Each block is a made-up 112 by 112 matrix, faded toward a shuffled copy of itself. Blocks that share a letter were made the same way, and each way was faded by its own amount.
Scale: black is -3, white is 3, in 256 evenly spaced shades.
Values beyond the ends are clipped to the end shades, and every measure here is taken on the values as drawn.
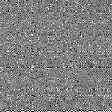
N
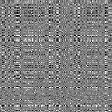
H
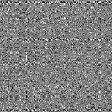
N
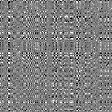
H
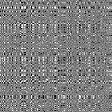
H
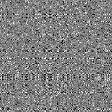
N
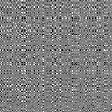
H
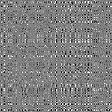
H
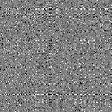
N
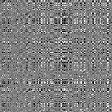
H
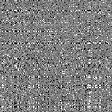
N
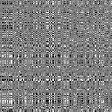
H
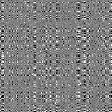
H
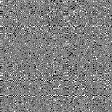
N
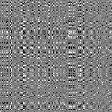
H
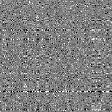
N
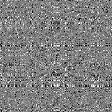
N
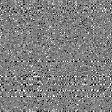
N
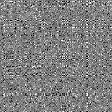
N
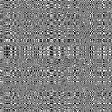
H
